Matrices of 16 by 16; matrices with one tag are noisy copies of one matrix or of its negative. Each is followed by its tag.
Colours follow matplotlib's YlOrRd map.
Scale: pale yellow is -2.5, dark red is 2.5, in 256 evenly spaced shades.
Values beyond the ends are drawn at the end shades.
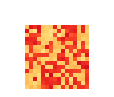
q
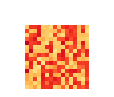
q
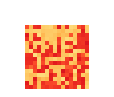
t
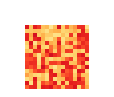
t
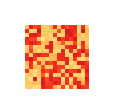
q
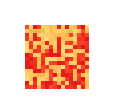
t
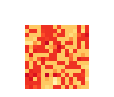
q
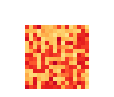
t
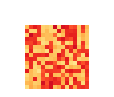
q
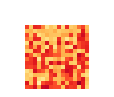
t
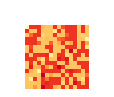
q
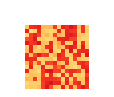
q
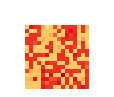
q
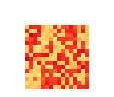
q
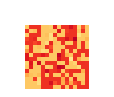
q
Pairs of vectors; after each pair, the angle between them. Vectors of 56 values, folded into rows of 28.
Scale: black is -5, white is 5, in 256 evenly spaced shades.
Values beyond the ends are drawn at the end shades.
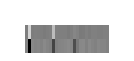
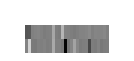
partly opposed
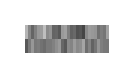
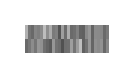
partly aligned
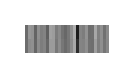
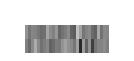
partly opposed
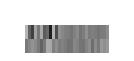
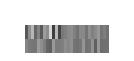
nearly opposite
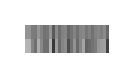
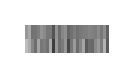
nearly parallel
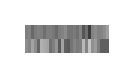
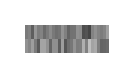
nearly parallel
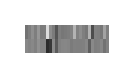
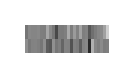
partly aligned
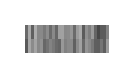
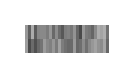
nearly opposite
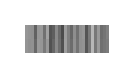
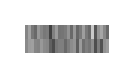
partly aligned
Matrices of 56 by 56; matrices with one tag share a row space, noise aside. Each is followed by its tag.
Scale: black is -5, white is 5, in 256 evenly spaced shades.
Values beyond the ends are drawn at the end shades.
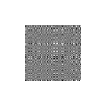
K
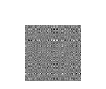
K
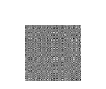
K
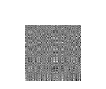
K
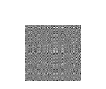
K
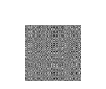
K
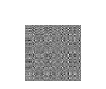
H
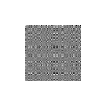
K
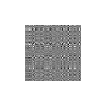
H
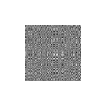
K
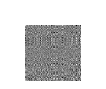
K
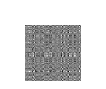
H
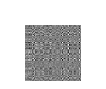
H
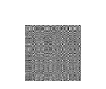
H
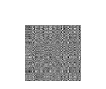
H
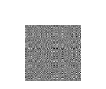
K
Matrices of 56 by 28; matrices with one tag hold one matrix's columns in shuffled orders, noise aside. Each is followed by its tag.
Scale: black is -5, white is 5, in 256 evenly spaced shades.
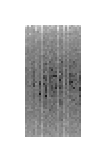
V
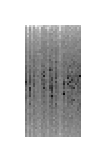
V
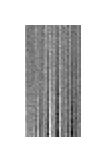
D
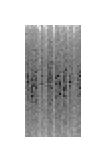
V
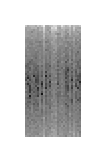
V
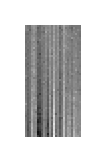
D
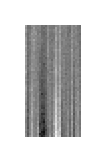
D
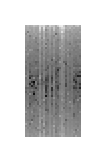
V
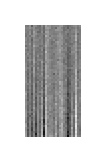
D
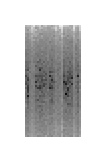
V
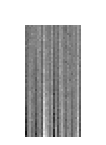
D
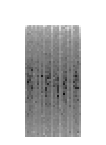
V
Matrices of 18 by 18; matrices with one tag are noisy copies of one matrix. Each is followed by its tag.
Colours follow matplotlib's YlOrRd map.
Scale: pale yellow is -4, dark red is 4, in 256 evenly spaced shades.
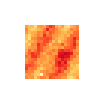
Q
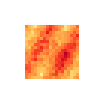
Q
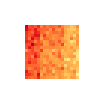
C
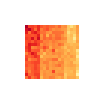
C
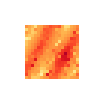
Q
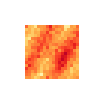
Q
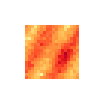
Q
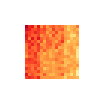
C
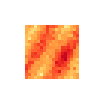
Q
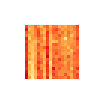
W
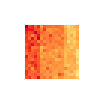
C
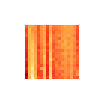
W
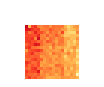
C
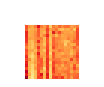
W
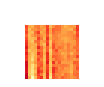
W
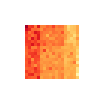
C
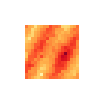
Q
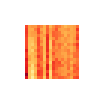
W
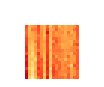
W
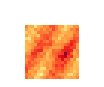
Q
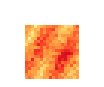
Q
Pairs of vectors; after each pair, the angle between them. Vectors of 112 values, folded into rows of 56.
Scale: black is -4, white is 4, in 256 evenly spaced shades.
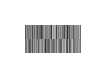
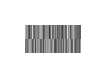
partly opposed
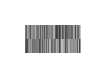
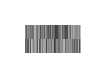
partly aligned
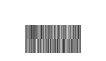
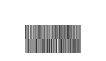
partly opposed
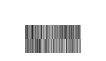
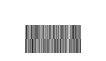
orthogonal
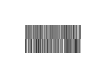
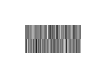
partly aligned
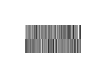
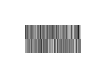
nearly opposite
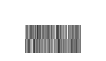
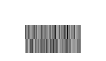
nearly opposite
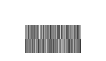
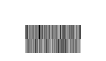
nearly opposite
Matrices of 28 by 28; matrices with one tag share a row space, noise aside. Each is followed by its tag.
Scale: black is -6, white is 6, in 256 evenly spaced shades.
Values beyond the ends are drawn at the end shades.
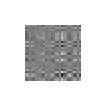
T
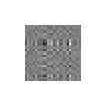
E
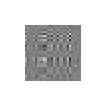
E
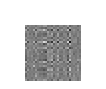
E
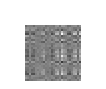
T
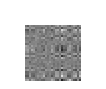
T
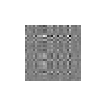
E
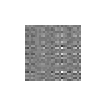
T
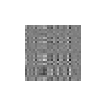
E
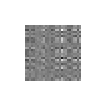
T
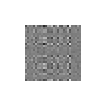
E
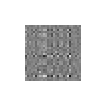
E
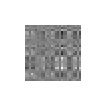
T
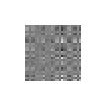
T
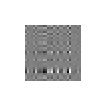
E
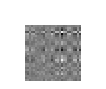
T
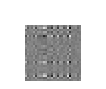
E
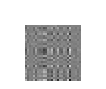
E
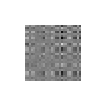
T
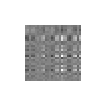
T
